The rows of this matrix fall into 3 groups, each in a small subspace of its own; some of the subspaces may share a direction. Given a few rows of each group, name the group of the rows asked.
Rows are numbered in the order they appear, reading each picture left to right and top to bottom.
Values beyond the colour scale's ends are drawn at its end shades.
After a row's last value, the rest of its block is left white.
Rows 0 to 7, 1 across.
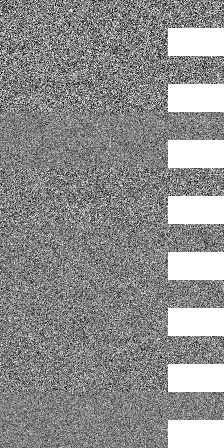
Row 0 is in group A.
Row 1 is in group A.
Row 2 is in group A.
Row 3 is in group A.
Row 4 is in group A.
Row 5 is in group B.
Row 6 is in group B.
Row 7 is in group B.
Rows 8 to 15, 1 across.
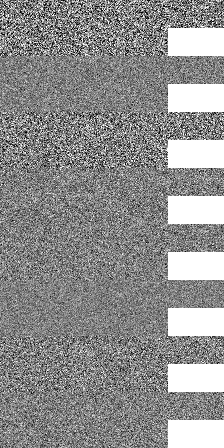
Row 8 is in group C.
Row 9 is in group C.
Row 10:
C
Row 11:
A
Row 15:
B
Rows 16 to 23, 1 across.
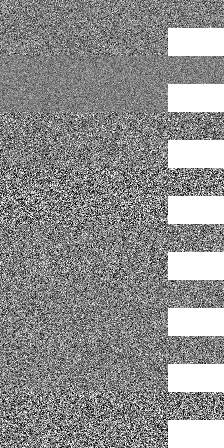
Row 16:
A
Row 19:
B
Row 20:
A
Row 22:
B
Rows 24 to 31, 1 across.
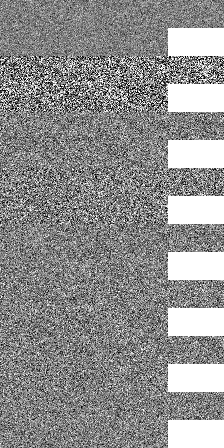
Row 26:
A
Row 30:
B
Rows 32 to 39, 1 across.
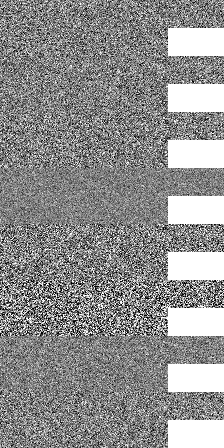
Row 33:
A
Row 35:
A
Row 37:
C
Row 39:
A
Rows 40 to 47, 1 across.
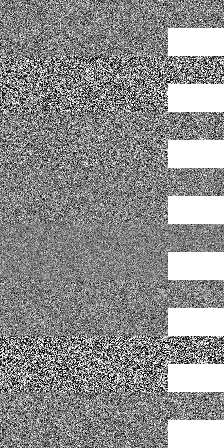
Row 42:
C
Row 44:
C
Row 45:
A
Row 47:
C
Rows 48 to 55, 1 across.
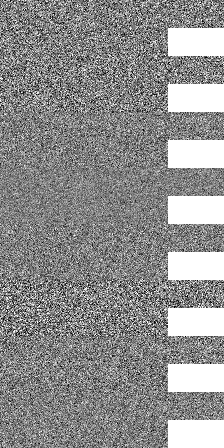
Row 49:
A
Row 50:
A
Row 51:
B
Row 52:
A
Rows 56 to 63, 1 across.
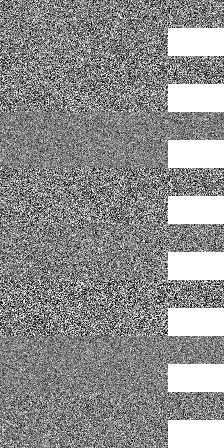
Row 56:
A
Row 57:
A
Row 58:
C
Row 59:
A
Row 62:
C
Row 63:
C
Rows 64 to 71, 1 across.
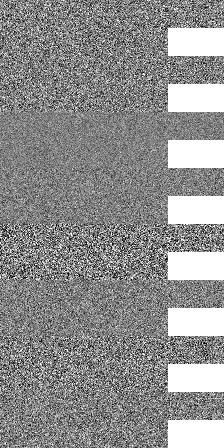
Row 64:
C
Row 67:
B
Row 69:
A
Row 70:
A
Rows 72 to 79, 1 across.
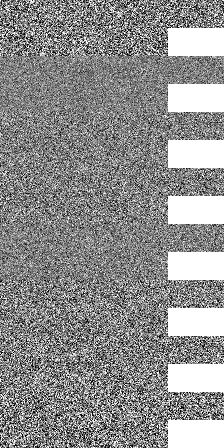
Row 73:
B
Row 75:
A
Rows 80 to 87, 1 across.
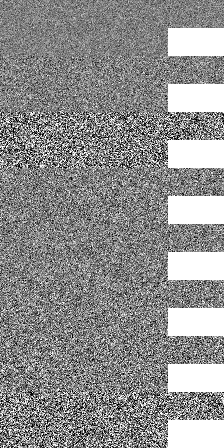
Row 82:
B
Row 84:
A
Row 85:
B
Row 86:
B
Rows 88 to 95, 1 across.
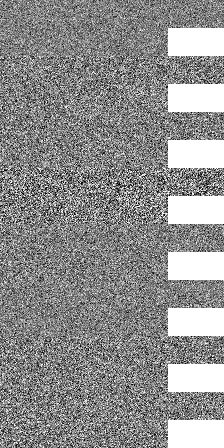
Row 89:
A
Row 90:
C
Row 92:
B
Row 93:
A
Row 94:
C
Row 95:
B
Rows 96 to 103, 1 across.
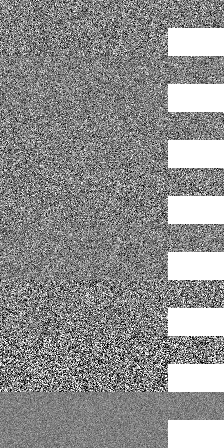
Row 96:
A
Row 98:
B
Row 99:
A
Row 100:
A
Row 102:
C
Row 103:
B
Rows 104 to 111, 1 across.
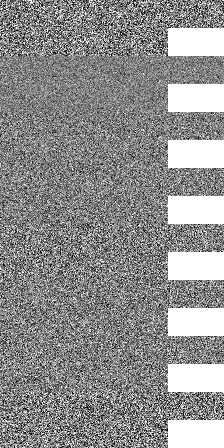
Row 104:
B
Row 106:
A
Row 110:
A
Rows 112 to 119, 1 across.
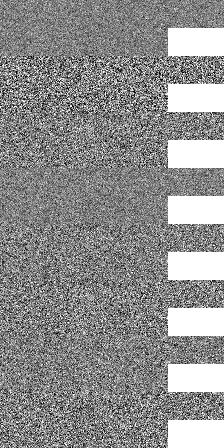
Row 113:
B
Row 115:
C
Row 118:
C
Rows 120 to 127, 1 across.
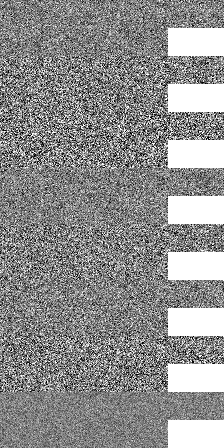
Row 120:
A
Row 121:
C
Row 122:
A
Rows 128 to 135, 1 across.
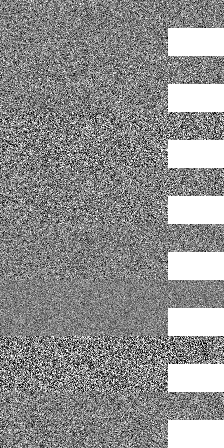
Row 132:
B
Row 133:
A
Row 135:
B
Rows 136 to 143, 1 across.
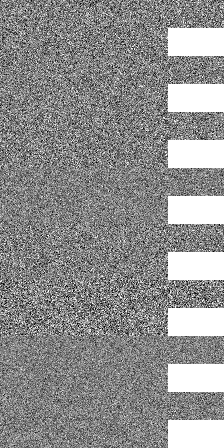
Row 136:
C
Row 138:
C
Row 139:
C
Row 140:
A
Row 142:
B
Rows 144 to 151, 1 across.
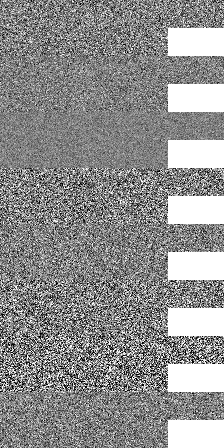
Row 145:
B
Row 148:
A
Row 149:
B
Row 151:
C
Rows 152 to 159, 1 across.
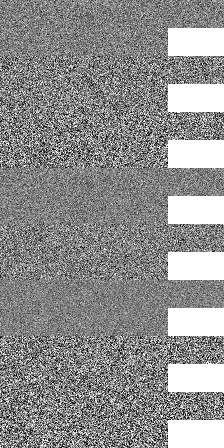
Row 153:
A
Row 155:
B
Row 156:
A
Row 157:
A
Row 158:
A
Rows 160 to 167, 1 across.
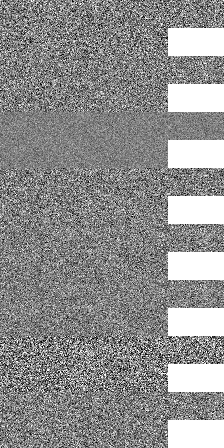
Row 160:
C
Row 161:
A
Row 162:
A
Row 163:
C
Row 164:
A
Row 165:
A
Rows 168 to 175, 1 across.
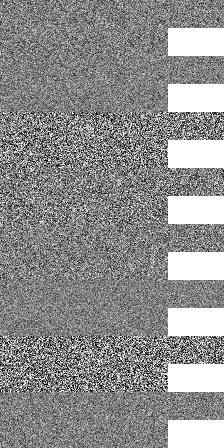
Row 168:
A
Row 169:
A
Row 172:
A
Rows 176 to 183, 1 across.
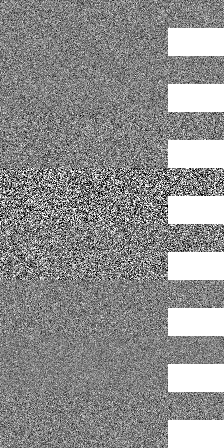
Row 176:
A
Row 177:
A
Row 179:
C
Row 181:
A
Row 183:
A
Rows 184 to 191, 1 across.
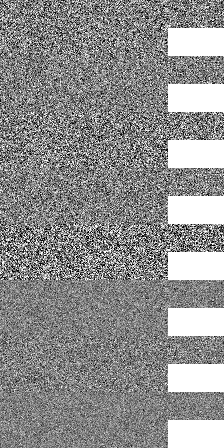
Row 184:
C
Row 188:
C
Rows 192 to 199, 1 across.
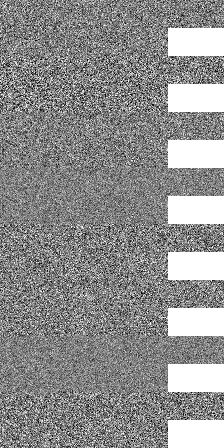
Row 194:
C
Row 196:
A
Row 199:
C
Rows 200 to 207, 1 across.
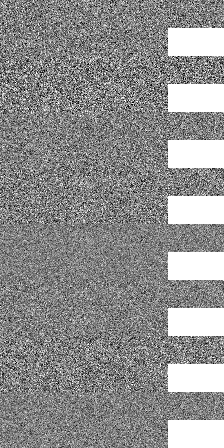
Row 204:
B
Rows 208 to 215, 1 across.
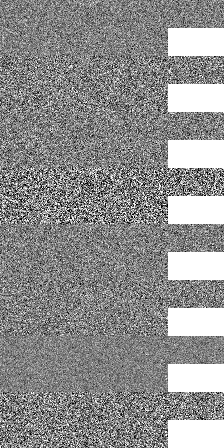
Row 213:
B
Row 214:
C
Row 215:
C
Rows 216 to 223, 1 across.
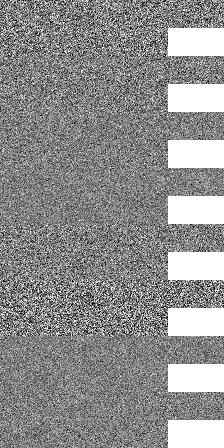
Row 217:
A
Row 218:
B
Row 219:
A
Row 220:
B
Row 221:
B
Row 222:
A
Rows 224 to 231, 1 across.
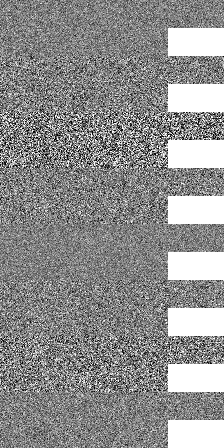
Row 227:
A
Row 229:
C
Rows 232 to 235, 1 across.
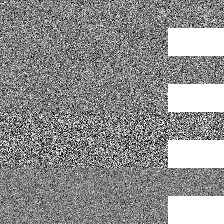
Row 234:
A
